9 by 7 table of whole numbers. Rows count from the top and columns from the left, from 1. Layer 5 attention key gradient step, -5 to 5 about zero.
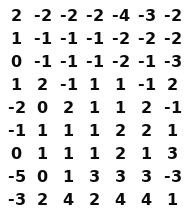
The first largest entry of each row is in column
1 1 1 2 3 5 7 4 3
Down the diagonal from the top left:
2 -1 -1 1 1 2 3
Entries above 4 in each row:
0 0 0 0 0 0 0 0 0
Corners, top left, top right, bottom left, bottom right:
2 -2 -3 1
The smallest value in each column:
-5 -2 -2 -2 -4 -3 -3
